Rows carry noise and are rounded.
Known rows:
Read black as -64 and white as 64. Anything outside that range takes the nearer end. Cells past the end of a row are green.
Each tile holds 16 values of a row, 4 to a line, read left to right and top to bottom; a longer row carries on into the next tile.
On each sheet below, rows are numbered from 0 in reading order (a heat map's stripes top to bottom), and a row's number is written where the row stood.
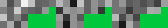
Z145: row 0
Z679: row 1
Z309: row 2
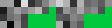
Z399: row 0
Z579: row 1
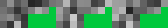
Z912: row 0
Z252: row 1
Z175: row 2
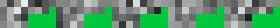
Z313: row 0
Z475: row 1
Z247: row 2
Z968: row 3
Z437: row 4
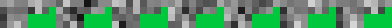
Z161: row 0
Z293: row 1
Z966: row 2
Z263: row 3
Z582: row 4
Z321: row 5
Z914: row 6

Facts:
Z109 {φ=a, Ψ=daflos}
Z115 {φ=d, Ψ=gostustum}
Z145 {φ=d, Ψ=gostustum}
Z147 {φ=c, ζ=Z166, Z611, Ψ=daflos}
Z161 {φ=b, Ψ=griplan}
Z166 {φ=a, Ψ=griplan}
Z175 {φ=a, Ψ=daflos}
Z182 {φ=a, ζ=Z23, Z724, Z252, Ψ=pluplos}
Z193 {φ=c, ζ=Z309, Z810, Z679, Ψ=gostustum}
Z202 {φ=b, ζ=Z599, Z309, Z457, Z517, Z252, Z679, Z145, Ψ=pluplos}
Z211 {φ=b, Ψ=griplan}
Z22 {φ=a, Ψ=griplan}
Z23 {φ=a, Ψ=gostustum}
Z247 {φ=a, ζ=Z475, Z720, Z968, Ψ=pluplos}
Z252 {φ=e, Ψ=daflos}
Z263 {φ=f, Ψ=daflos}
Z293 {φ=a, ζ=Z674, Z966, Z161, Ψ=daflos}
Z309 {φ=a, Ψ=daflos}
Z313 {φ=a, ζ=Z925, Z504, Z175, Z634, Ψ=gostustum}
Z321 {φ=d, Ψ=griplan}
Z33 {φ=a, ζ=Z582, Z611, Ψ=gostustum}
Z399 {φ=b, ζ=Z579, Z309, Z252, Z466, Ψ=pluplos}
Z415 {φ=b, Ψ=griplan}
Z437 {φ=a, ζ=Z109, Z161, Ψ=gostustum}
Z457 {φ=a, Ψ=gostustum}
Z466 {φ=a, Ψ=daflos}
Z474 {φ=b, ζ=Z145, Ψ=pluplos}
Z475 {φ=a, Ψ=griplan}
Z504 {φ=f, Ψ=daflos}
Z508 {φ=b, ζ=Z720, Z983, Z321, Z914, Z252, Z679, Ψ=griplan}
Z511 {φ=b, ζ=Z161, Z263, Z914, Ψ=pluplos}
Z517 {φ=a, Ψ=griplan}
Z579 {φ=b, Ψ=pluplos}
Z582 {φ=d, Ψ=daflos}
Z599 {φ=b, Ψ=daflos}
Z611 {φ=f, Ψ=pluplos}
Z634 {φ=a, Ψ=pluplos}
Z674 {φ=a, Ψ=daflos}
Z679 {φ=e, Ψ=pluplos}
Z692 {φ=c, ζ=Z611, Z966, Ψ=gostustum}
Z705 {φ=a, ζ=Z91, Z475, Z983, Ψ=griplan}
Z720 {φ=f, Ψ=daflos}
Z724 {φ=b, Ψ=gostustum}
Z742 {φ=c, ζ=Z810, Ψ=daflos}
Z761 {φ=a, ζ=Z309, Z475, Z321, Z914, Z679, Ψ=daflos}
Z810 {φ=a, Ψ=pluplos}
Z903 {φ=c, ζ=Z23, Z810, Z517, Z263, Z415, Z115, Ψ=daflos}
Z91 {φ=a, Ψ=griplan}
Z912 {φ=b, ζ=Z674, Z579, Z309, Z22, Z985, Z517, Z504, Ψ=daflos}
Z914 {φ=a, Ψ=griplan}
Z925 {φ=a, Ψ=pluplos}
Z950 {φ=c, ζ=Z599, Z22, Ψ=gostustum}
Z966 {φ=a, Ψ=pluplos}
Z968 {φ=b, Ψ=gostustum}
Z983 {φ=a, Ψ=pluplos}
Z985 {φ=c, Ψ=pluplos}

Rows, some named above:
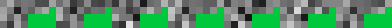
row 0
Z466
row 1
Z599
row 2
Z761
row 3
Z720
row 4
Z147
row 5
Z437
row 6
Z466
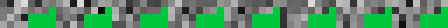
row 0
Z33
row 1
Z511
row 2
Z599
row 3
Z109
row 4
Z674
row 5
Z22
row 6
Z983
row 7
Z679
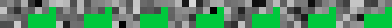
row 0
Z903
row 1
Z966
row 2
Z611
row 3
Z511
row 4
Z742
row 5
Z293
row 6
Z692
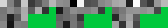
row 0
Z810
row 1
Z202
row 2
Z182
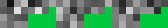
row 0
Z193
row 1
Z263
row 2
Z950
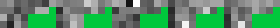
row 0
Z309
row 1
Z321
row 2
Z474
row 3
Z508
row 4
Z705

